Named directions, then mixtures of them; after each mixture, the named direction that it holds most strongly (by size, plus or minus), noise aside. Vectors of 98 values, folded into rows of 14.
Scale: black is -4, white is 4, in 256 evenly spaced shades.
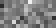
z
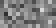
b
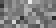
z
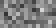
b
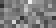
z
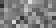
z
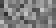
b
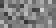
b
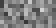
b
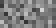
b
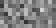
b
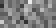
z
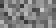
b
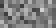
b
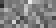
z
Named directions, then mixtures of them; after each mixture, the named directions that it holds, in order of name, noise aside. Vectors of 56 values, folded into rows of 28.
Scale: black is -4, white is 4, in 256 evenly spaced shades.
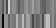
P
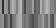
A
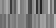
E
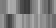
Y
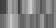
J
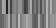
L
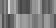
P, Y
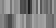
E, Y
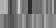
E, J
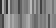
A, J, L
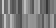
A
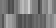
Y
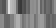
J, Y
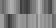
Y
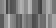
L, Y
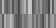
A, E, Y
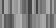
A, E, Y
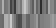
A, E, Y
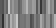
E, J, P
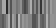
L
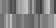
E, Y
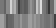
E, L, Y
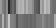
A, P, Y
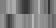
Y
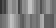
J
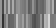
A, E, P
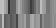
J, P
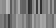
E, Y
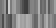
L, P, Y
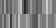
A, L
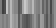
J, L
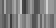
A, L
